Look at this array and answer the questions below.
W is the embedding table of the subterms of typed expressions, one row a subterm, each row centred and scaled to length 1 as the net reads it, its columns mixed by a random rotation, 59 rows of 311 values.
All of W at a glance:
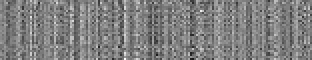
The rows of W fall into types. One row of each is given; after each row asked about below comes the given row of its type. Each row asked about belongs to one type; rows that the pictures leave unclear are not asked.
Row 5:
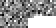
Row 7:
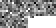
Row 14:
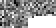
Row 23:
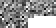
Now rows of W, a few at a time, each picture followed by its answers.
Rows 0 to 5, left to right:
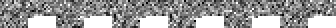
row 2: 7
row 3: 7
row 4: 7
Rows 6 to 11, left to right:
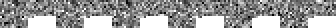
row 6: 14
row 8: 14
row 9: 7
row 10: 5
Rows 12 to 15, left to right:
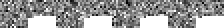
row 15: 7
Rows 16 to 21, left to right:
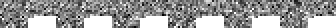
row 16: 23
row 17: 23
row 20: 7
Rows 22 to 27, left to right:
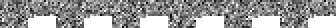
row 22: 14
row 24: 7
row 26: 7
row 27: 14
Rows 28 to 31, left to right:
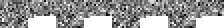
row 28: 14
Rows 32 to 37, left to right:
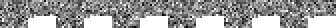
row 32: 14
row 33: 23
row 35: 23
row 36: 14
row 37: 7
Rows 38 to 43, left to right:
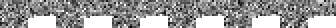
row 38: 14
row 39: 7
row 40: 23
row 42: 14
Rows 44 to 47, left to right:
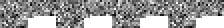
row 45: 14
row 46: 5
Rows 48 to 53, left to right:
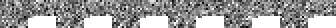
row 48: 5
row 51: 7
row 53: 23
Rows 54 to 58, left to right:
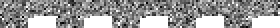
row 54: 23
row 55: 14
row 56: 7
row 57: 14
